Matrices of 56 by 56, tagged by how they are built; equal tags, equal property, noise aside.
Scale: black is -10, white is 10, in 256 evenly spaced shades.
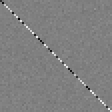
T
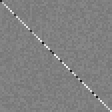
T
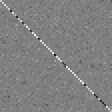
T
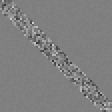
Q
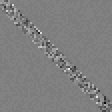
Q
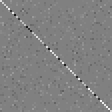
T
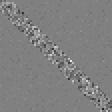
Q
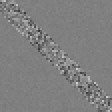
Q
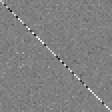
T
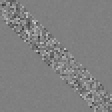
Q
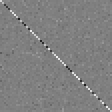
T
